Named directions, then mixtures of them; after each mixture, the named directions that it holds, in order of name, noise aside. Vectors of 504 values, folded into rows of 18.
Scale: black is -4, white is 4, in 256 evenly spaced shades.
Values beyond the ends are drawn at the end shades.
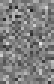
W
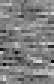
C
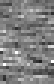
C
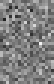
W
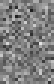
W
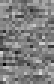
C, W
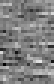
C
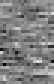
C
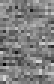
C, W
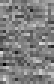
C, W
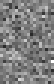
C, W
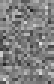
C, W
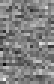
C, W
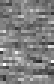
C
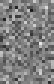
W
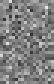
W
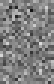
W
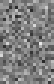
W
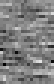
C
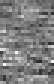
C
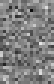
C, W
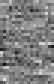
C, W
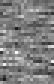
C
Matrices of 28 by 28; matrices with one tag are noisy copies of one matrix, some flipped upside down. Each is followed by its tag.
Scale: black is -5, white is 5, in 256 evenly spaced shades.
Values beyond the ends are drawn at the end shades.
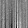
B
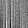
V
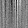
B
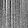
V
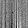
B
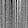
B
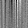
B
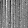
V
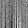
B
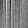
V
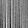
V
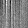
V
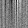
B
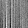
V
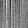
V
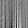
B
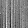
V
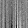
B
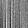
V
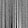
B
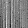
V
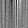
B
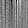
B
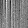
V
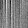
V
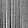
V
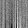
B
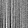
V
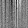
B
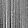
V
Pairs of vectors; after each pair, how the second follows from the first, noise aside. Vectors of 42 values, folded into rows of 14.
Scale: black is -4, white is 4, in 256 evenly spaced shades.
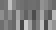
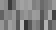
negated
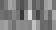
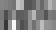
wrapped around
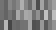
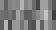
sign-scrambled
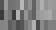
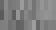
shrunk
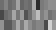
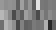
negated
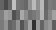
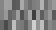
wrapped around
